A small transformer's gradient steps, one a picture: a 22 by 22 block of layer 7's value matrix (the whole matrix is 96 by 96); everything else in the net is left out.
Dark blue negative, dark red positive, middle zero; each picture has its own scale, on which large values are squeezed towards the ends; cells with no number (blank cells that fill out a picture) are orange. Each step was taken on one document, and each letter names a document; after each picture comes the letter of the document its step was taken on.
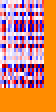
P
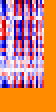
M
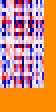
M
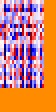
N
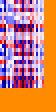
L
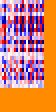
P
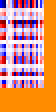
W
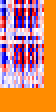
M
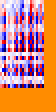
P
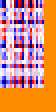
M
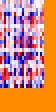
M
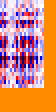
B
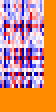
N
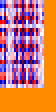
L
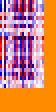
B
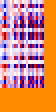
P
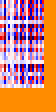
P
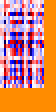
N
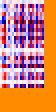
P
